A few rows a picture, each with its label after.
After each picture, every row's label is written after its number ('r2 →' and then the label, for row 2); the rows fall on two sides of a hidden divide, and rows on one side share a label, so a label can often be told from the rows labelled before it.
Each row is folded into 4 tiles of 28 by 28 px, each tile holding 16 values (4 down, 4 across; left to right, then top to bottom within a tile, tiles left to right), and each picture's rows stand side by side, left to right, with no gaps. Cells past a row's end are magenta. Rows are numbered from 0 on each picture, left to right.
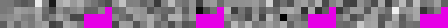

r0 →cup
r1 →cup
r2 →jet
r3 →cup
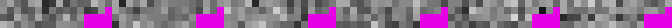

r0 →cup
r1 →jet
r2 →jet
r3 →cup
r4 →cup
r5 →jet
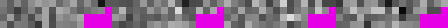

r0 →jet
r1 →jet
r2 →cup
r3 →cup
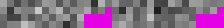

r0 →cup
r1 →cup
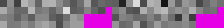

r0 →jet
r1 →jet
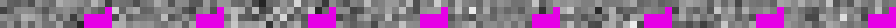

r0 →cup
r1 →jet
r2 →jet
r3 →jet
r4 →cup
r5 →jet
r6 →jet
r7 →jet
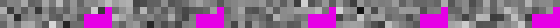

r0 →jet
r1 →cup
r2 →cup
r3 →jet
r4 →cup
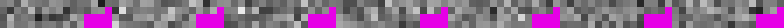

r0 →jet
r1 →cup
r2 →cup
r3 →cup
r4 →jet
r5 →jet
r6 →cup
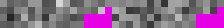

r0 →cup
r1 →jet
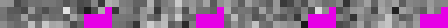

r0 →jet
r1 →cup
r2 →jet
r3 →jet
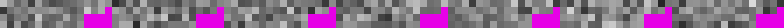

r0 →cup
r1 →jet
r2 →jet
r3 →cup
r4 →cup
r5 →jet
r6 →cup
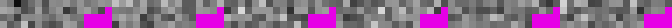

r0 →cup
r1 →jet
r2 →cup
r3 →cup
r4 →jet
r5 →jet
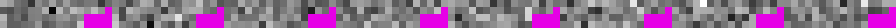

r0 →cup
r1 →cup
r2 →jet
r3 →jet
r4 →cup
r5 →jet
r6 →jet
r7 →cup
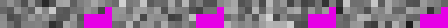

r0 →cup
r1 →jet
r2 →jet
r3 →cup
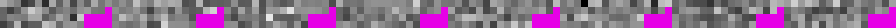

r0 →cup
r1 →jet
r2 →jet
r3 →cup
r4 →jet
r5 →cup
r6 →cup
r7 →jet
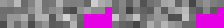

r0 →cup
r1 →jet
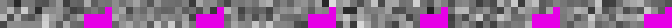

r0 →jet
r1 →jet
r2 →jet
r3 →cup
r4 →cup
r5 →cup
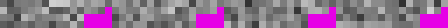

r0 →cup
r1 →cup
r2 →cup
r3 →jet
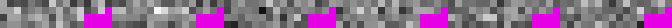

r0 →cup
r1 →jet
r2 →jet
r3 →cup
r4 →cup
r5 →cup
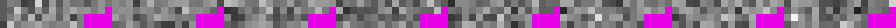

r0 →cup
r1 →cup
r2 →cup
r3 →jet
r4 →cup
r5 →cup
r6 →cup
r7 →jet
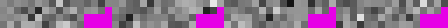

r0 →jet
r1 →cup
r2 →jet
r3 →jet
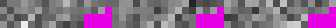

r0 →cup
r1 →jet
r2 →jet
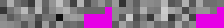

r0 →cup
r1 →jet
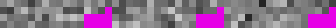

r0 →cup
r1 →cup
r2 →jet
